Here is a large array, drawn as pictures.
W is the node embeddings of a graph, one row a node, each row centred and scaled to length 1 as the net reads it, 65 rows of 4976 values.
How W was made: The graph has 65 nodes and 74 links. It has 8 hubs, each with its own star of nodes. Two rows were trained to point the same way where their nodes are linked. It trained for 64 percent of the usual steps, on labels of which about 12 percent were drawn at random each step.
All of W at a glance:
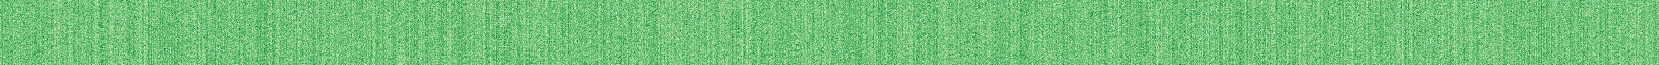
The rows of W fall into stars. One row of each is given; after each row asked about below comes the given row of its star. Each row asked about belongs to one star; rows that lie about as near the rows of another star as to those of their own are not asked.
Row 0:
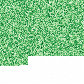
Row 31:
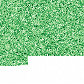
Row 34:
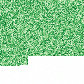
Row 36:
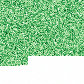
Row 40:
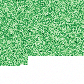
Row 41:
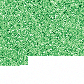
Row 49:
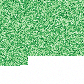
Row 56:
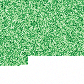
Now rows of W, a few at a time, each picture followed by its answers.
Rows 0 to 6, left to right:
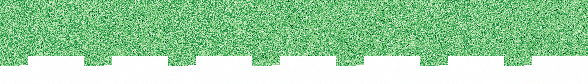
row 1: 31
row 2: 49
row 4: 56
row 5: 41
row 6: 49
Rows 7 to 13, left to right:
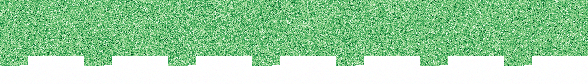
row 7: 31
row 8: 41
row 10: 0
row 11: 0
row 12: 31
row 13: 41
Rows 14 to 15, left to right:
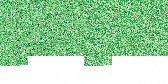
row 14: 31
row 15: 56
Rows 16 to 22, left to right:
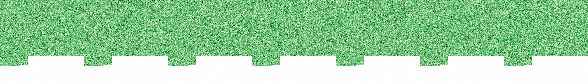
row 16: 0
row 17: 56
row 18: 0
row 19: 40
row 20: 34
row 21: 36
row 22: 0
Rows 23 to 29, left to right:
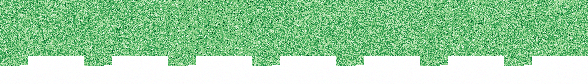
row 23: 34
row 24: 0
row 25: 49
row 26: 0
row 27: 31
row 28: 40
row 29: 36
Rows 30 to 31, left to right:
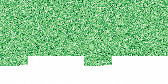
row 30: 56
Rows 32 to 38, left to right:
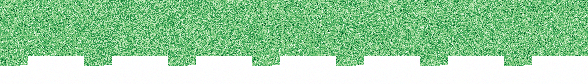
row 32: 40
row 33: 41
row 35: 40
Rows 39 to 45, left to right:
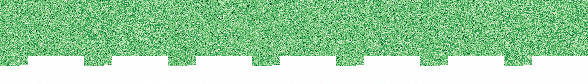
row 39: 31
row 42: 41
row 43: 40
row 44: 49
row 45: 31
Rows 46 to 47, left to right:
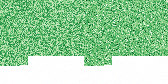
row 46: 0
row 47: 31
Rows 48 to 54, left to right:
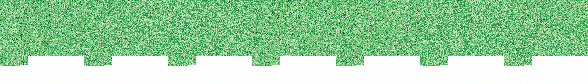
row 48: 40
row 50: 56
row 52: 0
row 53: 40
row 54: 41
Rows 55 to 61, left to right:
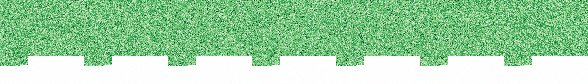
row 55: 41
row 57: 56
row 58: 34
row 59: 49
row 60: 56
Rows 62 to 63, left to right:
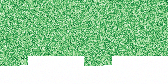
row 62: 56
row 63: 56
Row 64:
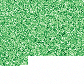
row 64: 31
